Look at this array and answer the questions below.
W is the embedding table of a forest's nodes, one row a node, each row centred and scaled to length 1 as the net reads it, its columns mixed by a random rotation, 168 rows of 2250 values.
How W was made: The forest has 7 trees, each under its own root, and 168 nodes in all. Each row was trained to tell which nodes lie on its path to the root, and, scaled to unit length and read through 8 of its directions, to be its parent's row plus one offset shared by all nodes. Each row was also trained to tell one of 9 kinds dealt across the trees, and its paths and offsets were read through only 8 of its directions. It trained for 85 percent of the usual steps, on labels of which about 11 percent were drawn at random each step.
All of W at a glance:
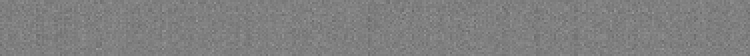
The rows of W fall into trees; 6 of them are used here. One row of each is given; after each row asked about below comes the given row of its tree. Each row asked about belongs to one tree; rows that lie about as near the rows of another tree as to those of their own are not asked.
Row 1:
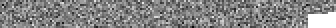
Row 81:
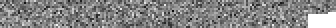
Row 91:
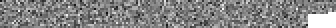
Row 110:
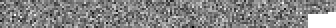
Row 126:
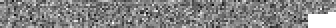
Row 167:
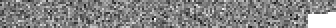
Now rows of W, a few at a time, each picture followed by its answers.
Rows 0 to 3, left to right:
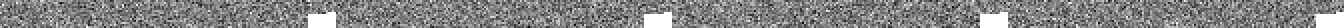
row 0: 81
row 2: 126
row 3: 1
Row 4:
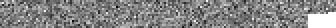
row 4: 110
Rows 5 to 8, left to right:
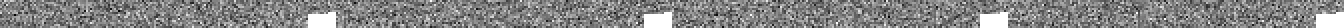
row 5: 81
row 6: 1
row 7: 1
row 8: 126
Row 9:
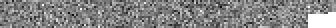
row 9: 126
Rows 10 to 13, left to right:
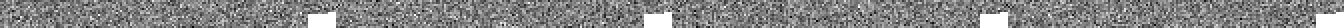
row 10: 110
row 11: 1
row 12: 167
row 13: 1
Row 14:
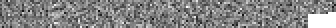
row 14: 91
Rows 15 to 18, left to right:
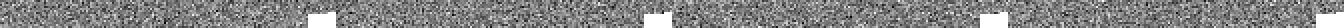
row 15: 81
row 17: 126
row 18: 1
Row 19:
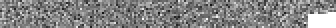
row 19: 126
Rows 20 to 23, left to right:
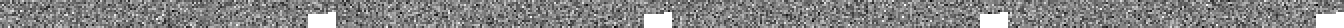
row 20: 81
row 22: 167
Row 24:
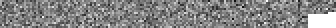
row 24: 1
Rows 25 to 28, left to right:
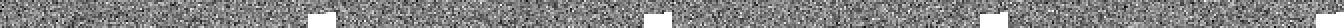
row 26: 91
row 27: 91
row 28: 91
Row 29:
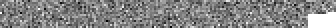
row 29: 81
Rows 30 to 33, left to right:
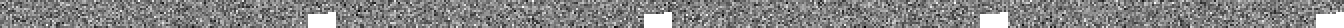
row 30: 1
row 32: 110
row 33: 126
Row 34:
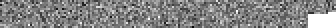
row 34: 91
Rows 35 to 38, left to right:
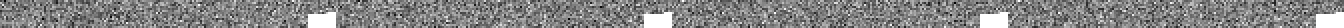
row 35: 167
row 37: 81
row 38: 81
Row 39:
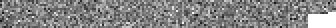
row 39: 91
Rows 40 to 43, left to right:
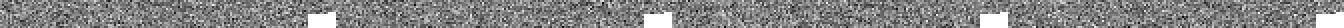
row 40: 1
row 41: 1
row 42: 126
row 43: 126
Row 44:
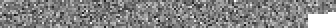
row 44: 81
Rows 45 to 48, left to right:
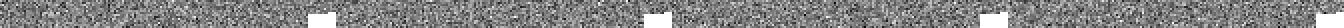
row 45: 81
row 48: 1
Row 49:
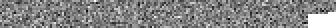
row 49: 1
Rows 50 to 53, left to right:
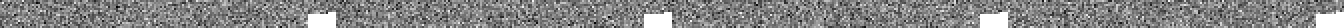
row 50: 91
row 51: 167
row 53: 1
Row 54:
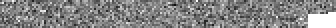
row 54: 91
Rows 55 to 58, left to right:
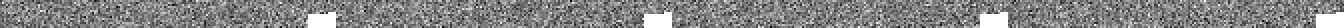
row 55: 91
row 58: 167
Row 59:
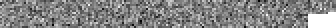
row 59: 81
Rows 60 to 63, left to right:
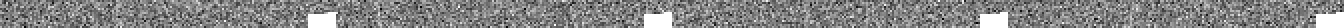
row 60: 167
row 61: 81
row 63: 110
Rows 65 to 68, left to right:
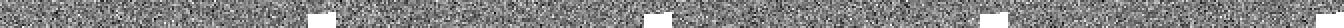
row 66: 91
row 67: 81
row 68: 126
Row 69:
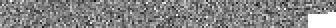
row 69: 81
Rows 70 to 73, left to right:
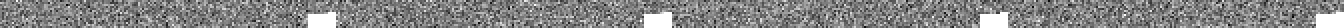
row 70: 167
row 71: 1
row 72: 1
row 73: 81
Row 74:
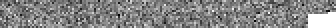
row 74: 167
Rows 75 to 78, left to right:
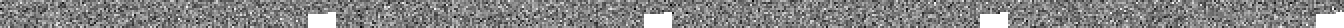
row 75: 81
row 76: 167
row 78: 81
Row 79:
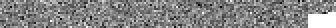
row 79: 126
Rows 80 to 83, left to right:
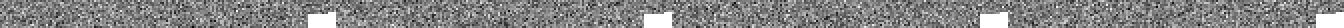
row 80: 1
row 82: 81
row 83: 1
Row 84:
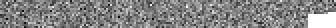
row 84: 167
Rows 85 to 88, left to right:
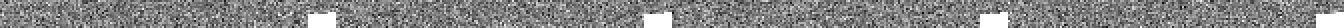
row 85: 126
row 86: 1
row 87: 110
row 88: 1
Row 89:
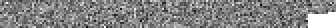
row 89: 110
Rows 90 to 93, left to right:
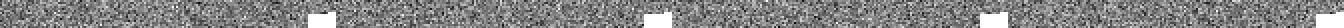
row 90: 91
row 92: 1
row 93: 91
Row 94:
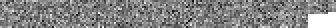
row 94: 126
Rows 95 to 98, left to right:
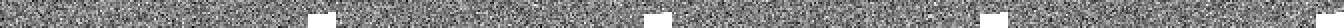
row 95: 91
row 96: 110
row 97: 1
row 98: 126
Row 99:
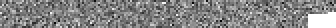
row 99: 81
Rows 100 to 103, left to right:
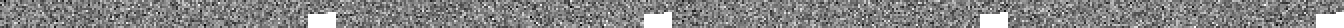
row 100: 91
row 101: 81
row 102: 110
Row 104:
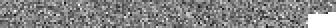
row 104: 126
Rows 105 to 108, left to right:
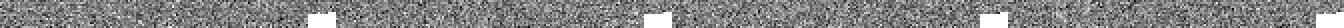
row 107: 1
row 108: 126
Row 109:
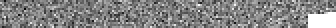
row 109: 167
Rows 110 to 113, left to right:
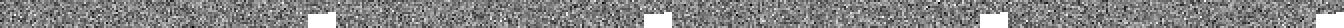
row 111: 1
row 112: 1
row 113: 91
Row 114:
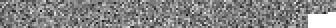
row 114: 110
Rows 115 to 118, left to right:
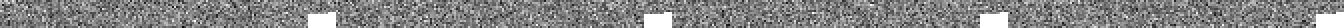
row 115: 1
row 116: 1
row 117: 110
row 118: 126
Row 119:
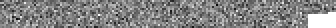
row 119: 110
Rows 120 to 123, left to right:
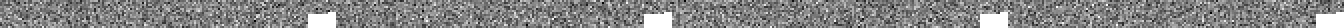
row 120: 167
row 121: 1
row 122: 126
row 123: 1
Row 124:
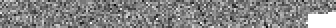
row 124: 81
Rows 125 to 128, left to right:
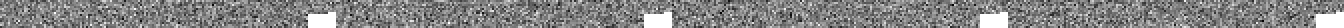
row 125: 91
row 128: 110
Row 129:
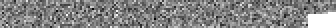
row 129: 81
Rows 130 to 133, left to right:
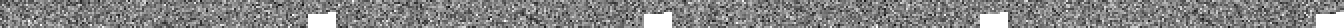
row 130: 167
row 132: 126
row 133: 91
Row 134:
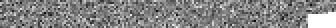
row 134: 110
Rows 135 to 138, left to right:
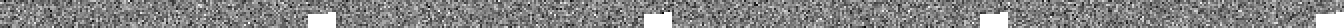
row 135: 110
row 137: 91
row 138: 1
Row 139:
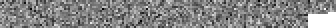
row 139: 81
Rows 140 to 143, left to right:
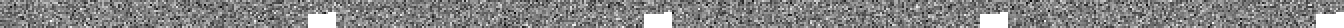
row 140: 126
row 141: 81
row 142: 110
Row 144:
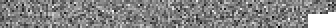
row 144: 91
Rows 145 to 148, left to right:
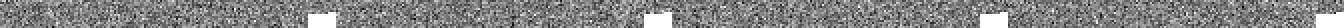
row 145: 126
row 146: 126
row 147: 167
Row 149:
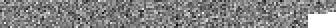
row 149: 126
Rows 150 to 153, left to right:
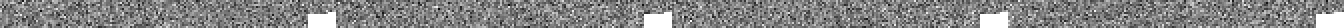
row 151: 91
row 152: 91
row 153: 81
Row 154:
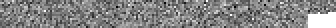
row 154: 110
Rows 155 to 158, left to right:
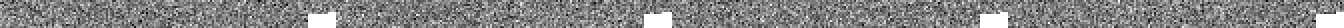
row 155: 81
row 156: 81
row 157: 1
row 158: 91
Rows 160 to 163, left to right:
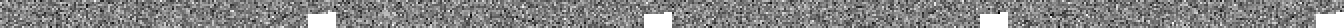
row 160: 1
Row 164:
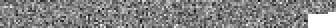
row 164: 91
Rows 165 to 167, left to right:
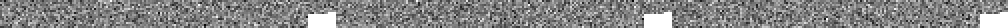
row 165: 91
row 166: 81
